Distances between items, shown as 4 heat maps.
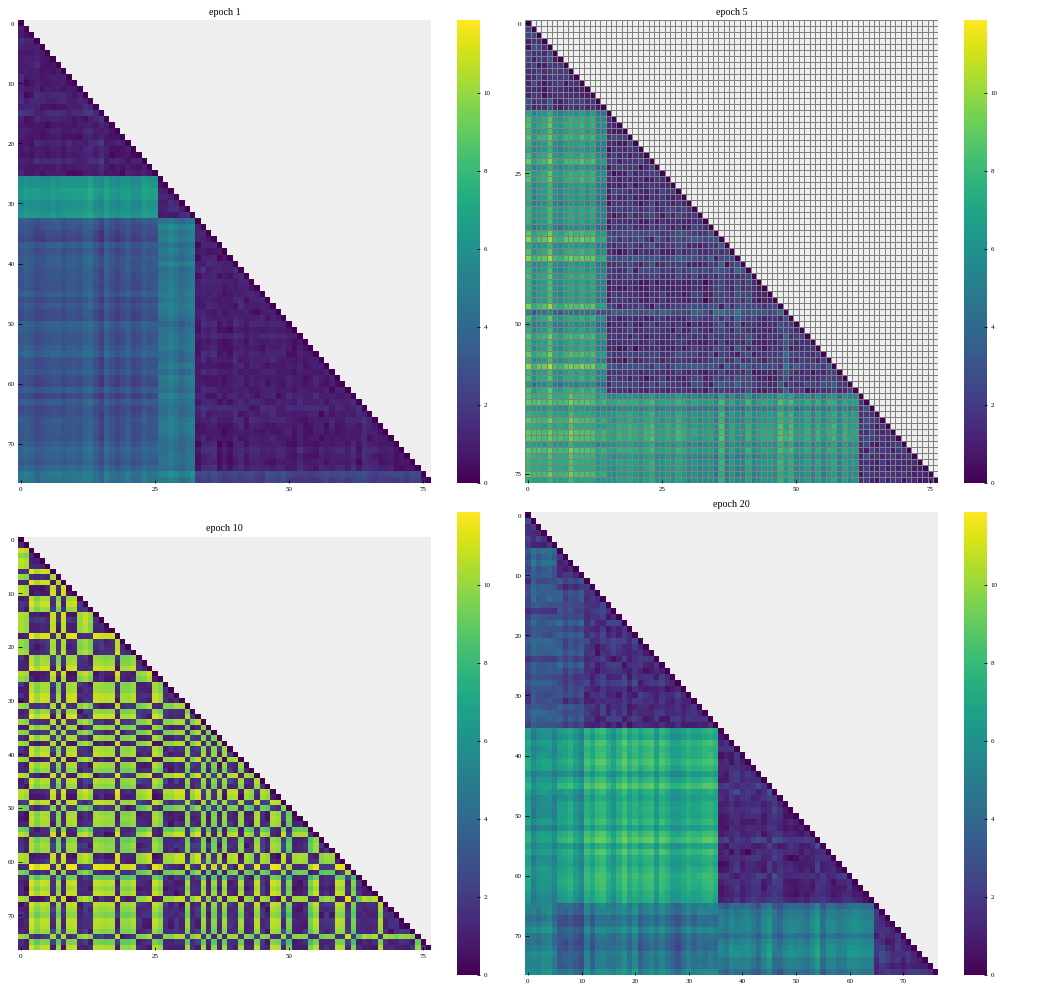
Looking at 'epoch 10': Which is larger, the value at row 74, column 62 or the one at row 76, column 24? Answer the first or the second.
the first
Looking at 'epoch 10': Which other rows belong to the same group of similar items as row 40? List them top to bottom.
0, 1, 6, 8, 11, 12, 13, 18, 22, 23, 24, 27, 28, 29, 30, 32, 33, 35, 37, 39, 42, 43, 45, 46, 49, 51, 52, 53, 56, 57, 58, 61, 63, 64, 65, 66, 68, 69, 70, 71, 72, 73, 75, 76
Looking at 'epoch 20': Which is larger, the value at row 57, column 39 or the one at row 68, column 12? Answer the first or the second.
the second
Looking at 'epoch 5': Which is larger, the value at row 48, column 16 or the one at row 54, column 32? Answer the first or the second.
the first
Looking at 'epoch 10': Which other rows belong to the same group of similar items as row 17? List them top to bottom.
2, 3, 4, 5, 7, 9, 10, 14, 15, 16, 19, 20, 21, 25, 26, 31, 34, 36, 38, 41, 44, 47, 48, 50, 54, 55, 59, 60, 62, 67, 74
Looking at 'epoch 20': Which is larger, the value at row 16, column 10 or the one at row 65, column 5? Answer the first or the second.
the second
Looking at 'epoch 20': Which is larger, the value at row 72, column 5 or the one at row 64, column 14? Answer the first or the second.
the second
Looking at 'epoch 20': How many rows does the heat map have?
77
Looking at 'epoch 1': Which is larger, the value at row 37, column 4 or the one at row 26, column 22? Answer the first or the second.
the second
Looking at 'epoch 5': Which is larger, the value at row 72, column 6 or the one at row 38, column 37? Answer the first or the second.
the first
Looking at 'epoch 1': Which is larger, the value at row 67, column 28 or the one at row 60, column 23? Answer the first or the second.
the first
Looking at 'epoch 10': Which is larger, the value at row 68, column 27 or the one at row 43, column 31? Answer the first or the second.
the second
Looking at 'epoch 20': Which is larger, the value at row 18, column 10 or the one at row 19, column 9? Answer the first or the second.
the first
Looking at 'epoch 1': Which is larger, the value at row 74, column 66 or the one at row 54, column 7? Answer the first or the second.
the second
